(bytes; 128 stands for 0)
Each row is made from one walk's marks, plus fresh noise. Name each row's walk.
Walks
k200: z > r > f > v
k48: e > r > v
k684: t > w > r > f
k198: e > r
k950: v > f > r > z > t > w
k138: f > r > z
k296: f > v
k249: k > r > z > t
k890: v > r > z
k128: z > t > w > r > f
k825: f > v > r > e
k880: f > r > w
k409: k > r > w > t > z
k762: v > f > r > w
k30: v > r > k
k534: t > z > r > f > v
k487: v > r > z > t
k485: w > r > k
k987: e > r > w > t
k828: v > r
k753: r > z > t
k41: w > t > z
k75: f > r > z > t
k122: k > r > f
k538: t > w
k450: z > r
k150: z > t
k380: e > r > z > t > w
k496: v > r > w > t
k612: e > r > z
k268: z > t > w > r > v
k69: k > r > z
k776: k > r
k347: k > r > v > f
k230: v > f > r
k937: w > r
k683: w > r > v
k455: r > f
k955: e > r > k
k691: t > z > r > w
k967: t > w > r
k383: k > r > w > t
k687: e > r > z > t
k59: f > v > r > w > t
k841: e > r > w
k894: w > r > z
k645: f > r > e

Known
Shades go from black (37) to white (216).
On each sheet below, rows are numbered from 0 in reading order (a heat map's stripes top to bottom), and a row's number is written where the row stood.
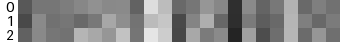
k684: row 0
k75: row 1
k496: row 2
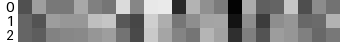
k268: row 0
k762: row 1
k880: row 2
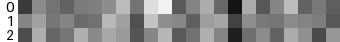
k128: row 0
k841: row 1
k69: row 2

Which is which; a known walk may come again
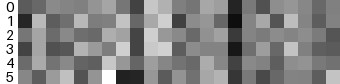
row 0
k880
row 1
k249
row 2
k841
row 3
k383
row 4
k612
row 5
k825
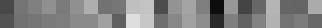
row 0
k534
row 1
k684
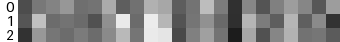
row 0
k138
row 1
k380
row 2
k128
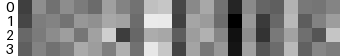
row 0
k75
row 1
k950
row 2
k200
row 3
k496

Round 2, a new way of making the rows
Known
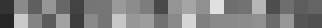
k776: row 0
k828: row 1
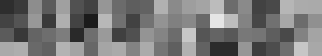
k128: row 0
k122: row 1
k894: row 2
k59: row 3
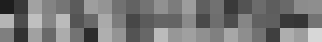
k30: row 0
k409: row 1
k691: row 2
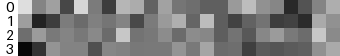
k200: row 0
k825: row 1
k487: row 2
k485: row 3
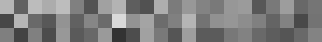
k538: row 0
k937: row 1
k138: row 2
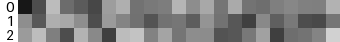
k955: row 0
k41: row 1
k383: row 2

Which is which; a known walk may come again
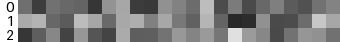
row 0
k890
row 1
k59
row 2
k455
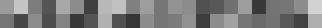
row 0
k383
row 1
k69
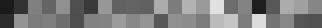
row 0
k684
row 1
k450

